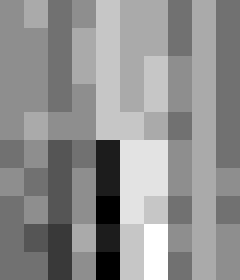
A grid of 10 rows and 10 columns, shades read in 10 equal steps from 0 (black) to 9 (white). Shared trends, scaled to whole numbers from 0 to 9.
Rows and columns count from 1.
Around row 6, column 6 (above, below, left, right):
7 8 1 8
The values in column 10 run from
4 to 5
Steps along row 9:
down down up down up up down up down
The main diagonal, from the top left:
5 5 4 5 7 8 8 4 6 5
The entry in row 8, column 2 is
5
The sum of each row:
53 53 55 54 55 48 50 46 48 46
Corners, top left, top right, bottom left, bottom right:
5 4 4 5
